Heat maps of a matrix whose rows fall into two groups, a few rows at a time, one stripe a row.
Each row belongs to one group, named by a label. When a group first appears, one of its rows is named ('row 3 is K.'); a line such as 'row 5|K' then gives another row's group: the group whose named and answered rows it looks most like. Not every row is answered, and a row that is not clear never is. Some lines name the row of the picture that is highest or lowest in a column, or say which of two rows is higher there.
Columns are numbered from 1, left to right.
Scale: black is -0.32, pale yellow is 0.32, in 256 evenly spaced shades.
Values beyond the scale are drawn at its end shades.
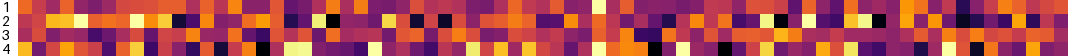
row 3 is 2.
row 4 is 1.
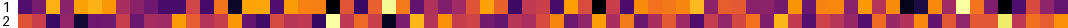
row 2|2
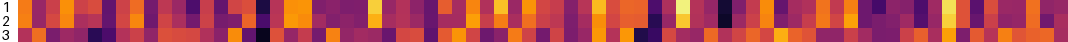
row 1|1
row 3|2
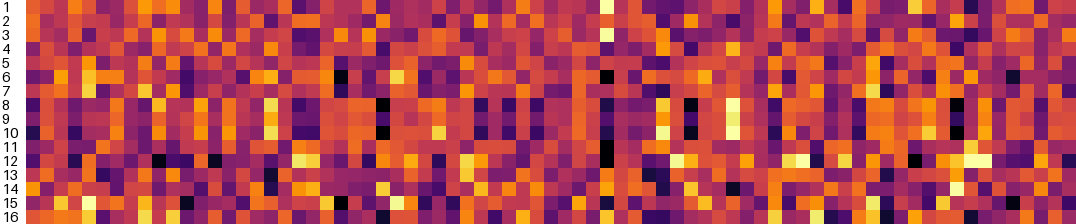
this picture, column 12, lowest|15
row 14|1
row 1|2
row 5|2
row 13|2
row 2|1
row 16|2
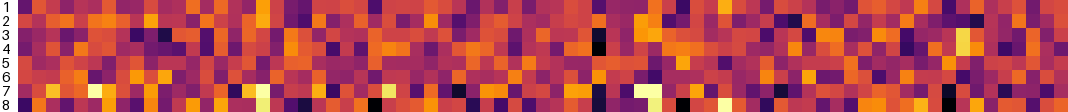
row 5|1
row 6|2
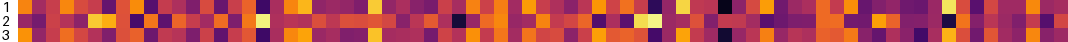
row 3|1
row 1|1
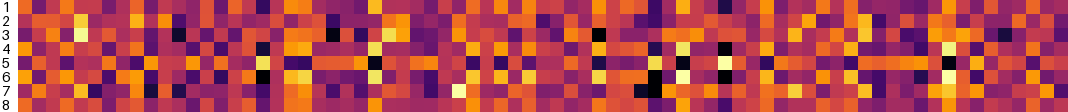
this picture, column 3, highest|3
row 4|1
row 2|2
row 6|1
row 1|1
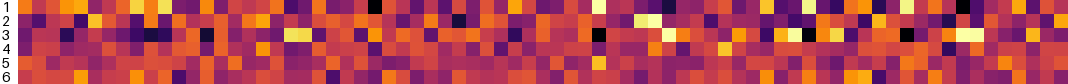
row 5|2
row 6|2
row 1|2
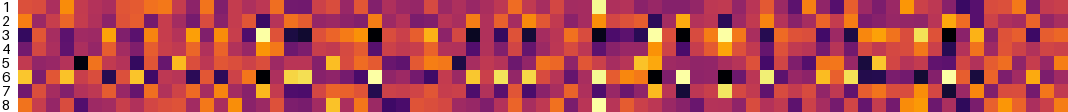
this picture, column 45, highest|5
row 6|1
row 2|1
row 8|2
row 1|2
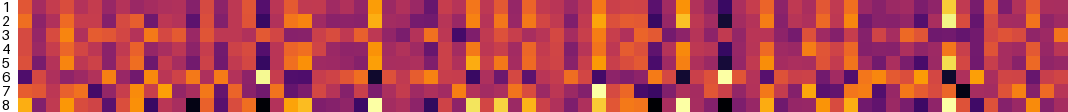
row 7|2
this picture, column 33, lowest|6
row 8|1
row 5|1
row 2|1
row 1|1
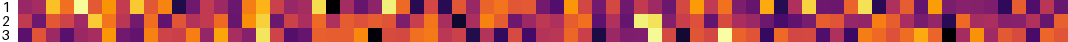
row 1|2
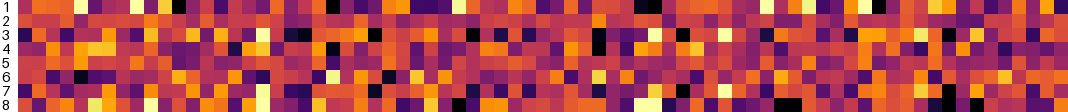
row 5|2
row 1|2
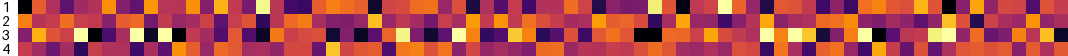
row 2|1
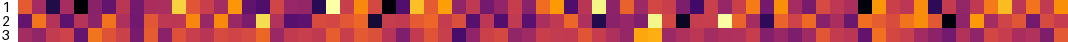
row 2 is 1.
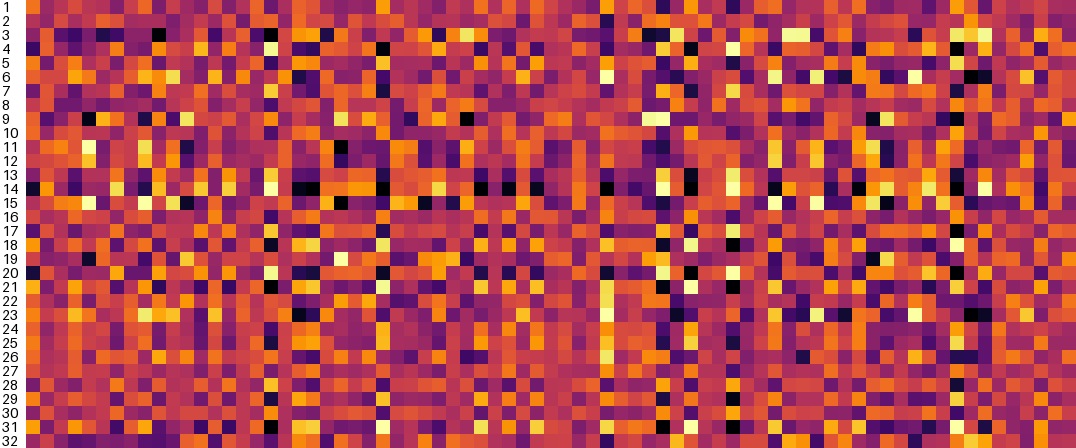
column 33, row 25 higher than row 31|No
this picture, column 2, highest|14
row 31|1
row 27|1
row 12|2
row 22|2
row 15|2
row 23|2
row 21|1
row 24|1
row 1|1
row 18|1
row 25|1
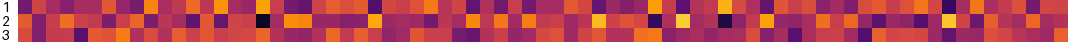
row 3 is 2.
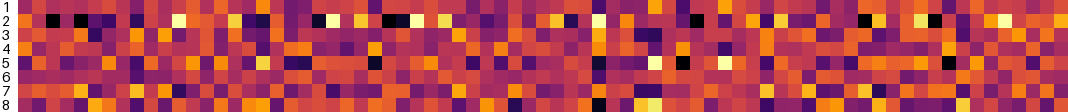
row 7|2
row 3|2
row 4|1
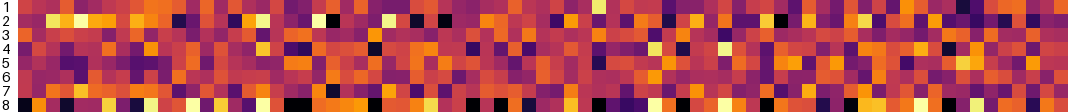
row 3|1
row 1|2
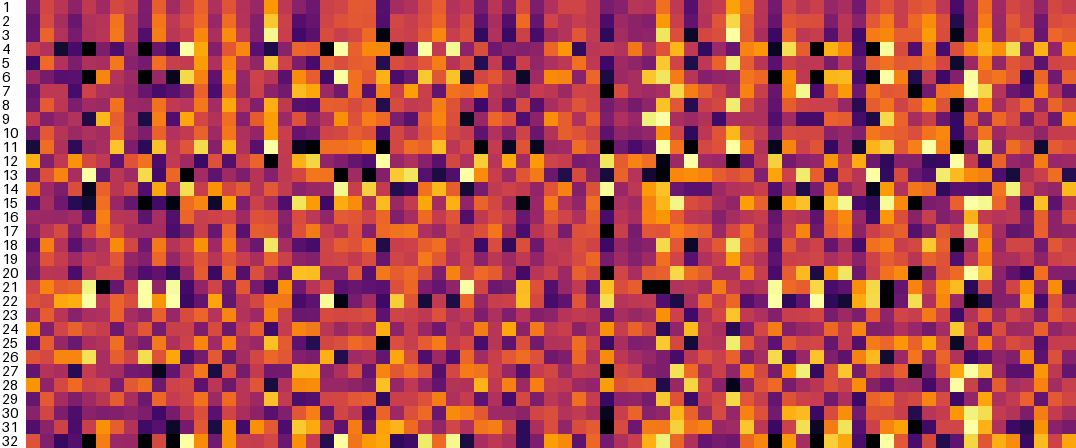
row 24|1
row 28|1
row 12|1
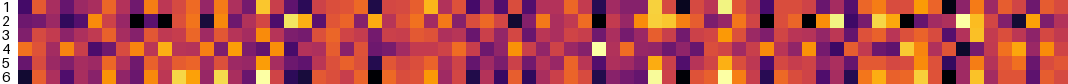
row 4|2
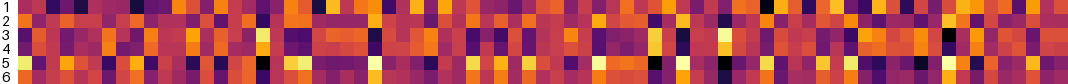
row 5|1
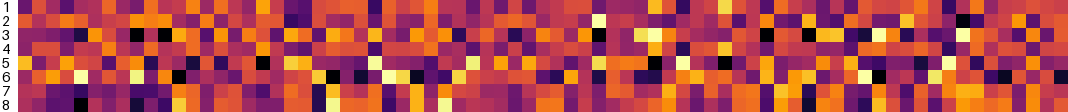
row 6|2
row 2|2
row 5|1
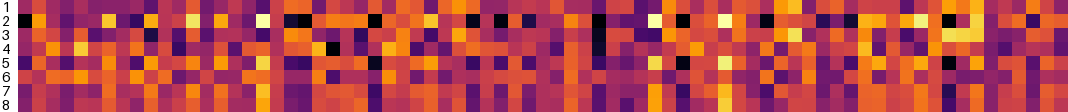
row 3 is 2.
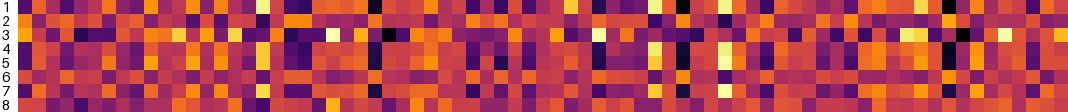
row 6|1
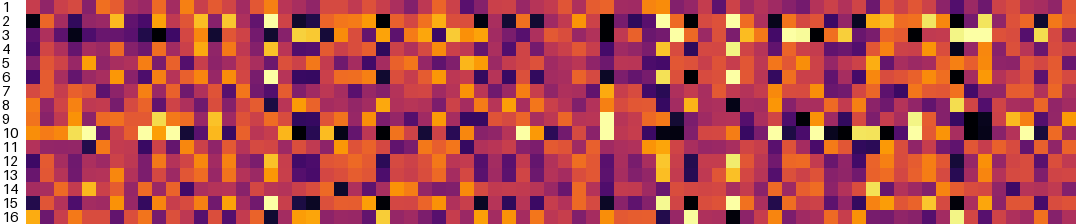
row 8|1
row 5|2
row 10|2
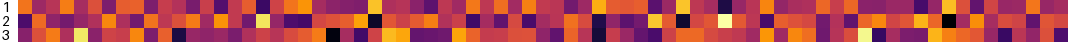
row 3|2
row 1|1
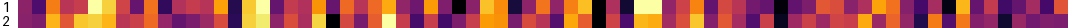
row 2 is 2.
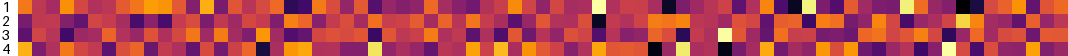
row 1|2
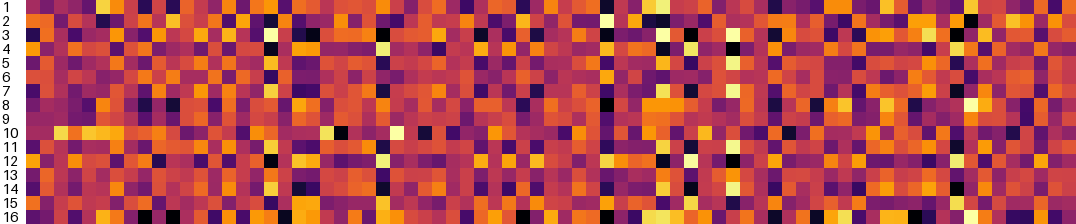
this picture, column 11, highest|2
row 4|1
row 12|1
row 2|2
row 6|2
